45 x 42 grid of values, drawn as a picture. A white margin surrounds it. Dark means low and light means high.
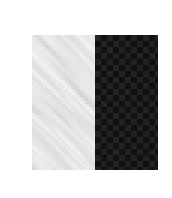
It is made of 1 by 2 panels. Panel 1,1: very high, slanting down to the right, faint in contrast. Panel 1,2: very low, checkered, faint in contrast.
